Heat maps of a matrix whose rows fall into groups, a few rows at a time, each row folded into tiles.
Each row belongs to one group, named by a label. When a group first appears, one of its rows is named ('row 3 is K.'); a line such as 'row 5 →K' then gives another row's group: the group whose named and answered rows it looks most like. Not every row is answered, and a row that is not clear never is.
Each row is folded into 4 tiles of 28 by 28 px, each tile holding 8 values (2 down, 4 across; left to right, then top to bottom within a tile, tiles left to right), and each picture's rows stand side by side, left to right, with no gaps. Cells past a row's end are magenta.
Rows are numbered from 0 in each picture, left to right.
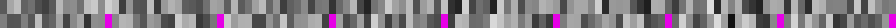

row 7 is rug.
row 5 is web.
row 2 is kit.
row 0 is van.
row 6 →web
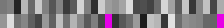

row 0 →kit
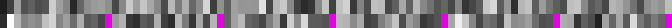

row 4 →kit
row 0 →web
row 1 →rug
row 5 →van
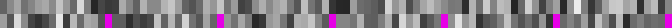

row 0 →kit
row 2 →kit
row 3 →web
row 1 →van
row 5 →van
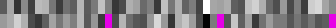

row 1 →web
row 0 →kit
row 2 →rug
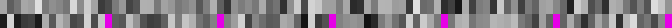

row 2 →rug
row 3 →kit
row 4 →web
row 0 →rug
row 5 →web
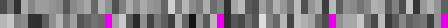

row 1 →rug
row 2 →van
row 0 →kit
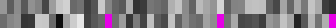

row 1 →van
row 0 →web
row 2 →rug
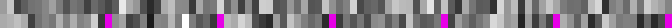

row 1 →van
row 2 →kit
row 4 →web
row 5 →rug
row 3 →van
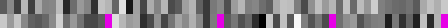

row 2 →van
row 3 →rug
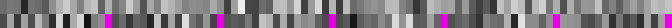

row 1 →van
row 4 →van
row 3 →van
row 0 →van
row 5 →rug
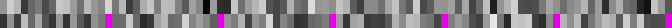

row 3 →kit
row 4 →web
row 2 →rug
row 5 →web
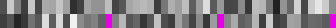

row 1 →rug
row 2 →rug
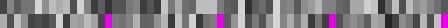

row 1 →web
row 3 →rug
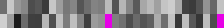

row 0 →van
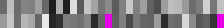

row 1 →van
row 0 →rug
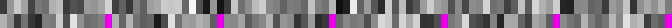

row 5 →web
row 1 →kit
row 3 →web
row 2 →rug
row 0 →van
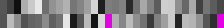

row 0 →rug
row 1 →kit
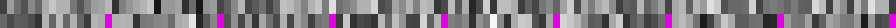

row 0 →van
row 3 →rug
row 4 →web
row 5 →kit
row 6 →kit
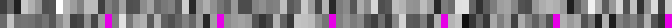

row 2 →kit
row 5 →rug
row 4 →van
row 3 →rug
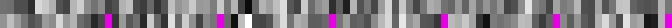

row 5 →web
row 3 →web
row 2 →kit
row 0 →kit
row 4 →kit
